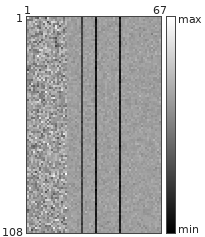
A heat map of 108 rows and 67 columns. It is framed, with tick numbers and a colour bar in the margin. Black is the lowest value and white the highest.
Columns 28, 35 and 47 differ from the columns beside them. The values are skewed, with a long tail toward low values. The right part is calmer, past a seam about 30% of the way across. No overall slope runs across the table.
